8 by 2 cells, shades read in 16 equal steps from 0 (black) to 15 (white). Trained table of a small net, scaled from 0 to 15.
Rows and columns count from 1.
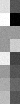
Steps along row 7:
down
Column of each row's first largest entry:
1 1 1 2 1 1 1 1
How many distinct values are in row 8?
2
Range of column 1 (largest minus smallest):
6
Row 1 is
13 5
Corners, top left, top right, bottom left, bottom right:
13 5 11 5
